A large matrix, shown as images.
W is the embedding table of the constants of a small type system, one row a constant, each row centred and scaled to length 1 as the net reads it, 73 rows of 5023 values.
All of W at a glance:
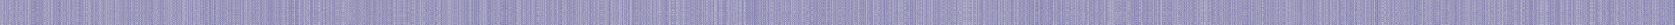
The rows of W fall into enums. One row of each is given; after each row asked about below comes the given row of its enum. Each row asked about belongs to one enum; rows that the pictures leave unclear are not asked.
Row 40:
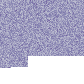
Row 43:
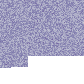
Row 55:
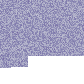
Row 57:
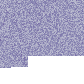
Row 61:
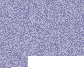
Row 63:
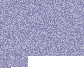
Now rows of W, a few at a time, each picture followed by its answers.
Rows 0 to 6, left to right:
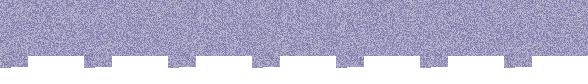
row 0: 43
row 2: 61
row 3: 61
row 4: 57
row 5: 63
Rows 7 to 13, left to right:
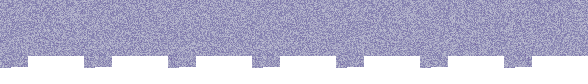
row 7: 43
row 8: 63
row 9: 55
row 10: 63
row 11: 43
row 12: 61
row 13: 57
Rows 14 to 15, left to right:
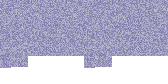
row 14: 55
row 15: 63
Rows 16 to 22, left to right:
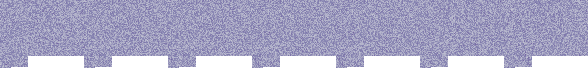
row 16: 43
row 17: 63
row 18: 63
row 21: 61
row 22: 57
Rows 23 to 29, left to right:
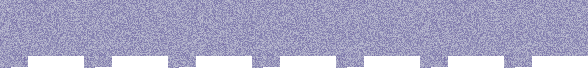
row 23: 57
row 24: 63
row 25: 61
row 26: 63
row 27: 55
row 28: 57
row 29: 55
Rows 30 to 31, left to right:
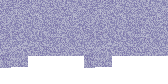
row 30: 55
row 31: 55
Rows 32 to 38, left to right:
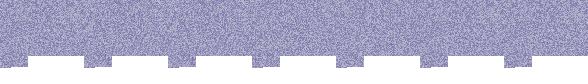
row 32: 43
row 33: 57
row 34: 57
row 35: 63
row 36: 61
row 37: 43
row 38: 43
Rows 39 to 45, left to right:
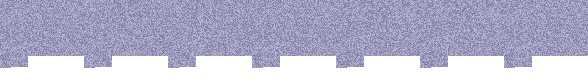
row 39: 55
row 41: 61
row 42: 55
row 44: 43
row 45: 55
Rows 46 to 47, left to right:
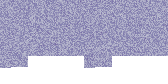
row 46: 61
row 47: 55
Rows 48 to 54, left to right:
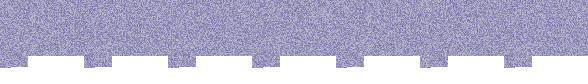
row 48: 61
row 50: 63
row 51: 43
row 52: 61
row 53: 40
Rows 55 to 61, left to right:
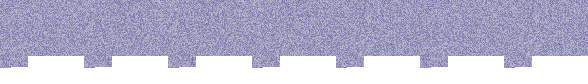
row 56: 57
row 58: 40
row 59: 61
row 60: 55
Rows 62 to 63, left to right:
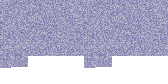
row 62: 63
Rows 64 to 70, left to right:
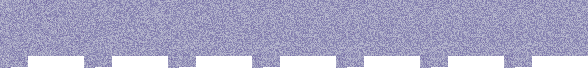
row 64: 40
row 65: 43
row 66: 63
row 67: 55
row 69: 55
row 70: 55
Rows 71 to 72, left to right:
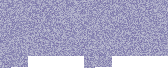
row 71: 43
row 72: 63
